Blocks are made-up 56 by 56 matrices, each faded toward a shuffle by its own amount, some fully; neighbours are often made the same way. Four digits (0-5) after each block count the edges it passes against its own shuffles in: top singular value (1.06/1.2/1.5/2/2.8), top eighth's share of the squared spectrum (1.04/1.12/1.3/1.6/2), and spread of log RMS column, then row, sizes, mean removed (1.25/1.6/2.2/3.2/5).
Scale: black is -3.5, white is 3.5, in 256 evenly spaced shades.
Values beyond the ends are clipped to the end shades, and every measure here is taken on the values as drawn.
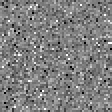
0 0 1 0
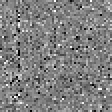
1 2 2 0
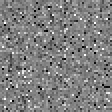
0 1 1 0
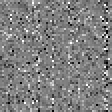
2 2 2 0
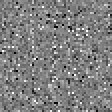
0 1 1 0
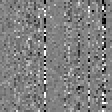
3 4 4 0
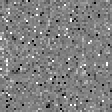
1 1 0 0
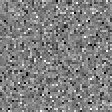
2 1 0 0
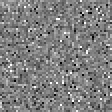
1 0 0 0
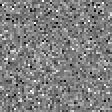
1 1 0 0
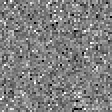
3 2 1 1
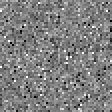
0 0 0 0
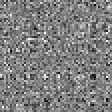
4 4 2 2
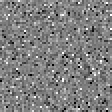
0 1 0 0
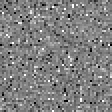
0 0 0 1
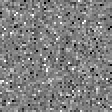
0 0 0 0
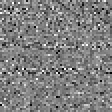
2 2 0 2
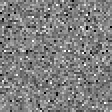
1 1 0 2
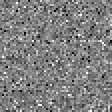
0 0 0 1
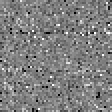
1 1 0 1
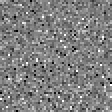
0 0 0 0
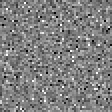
0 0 0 0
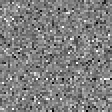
1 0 0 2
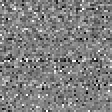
2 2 0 2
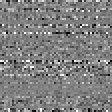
2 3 0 4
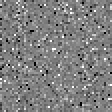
2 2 1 0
